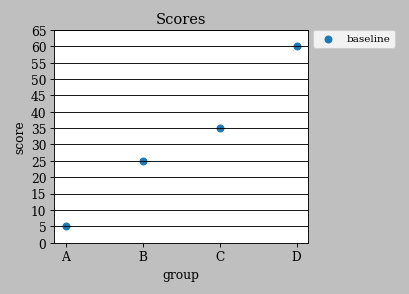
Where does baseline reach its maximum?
D
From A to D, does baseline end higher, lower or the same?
higher
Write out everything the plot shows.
Title: Scores
x-axis: group, ticks A B C D
y-axis: score, ticks 0 5 10 15 20 25 30 35 40 45 50 55 60 65
Legend: baseline
Values:
baseline: 5 25 35 60
